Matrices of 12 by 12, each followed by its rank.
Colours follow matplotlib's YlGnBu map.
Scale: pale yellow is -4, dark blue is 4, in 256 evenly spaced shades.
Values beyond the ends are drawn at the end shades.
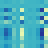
one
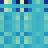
one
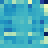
two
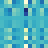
one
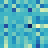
two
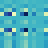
one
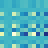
one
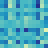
two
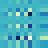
one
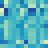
two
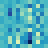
two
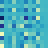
two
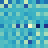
two
